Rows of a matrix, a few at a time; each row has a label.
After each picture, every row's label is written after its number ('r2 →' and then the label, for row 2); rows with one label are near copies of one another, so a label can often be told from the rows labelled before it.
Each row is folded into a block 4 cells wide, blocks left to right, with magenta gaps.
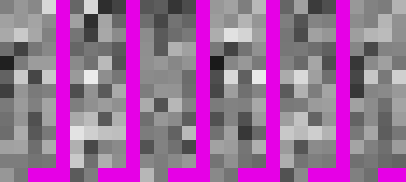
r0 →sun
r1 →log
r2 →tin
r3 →sun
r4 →log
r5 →sun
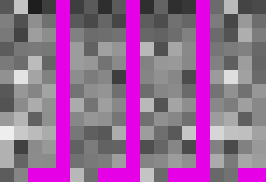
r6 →log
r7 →tin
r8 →tin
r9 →log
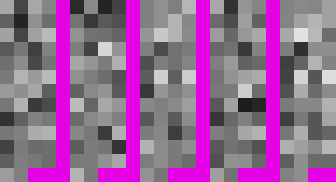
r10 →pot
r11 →tin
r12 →sun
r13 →pot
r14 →sun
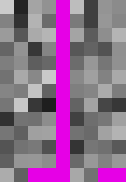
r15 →pot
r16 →pot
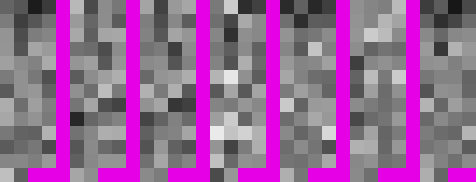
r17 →tin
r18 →pot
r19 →pot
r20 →log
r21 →tin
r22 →sun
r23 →tin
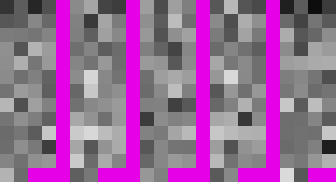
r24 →tin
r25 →log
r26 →pot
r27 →log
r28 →tin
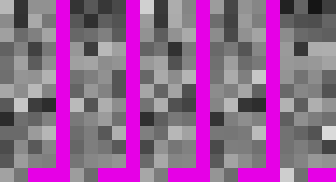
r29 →pot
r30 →tin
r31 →pot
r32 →pot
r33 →tin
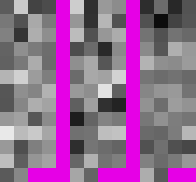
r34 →log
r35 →pot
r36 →tin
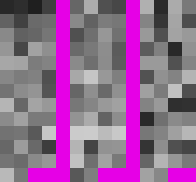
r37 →tin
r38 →log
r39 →pot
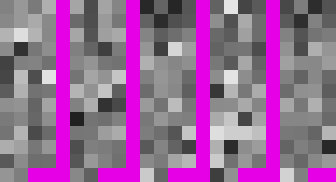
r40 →sun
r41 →pot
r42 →tin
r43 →log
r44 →tin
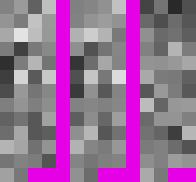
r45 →sun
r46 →sun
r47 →tin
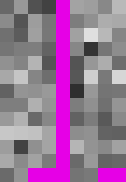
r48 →log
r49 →sun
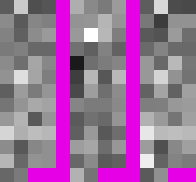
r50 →log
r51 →sun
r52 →log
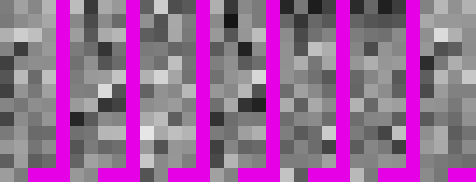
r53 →sun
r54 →pot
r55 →log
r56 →pot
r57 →tin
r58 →tin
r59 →sun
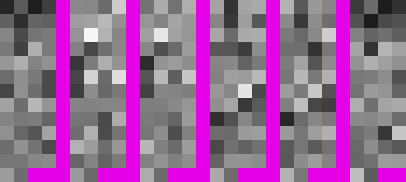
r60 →tin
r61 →sun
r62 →sun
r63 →pot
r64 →pot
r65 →tin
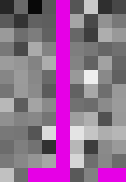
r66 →tin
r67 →log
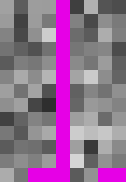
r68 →pot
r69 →log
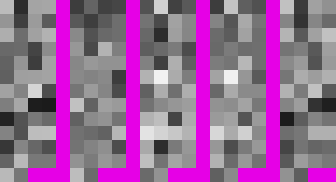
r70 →pot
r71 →tin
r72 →log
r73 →log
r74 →pot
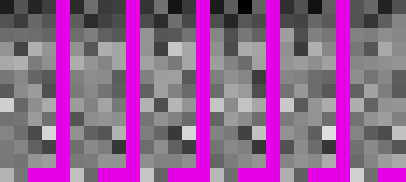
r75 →tin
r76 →tin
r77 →tin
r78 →tin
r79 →tin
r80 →tin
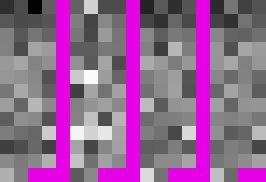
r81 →tin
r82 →log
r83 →tin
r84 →tin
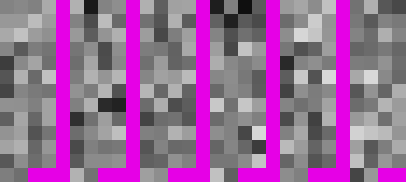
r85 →sun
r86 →pot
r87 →pot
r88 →tin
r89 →sun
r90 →log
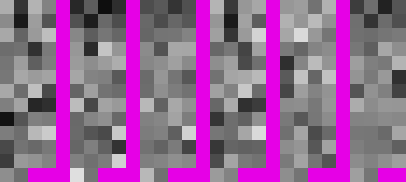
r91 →pot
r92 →tin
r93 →tin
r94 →pot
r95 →sun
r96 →tin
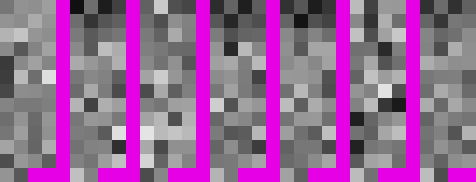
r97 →sun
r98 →tin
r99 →log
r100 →tin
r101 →tin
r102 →pot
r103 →tin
